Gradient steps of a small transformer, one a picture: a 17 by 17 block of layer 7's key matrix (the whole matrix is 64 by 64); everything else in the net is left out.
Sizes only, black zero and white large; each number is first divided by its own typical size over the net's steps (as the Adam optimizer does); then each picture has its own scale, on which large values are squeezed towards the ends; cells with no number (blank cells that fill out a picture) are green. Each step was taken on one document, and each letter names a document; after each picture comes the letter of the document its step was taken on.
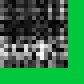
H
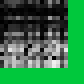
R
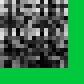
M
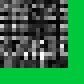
H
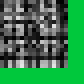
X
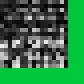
M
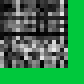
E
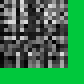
E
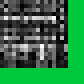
H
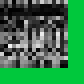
R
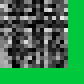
M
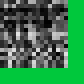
R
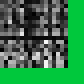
X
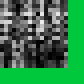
E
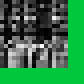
H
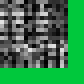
E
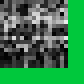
E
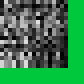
X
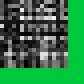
H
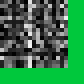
M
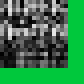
X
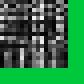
H
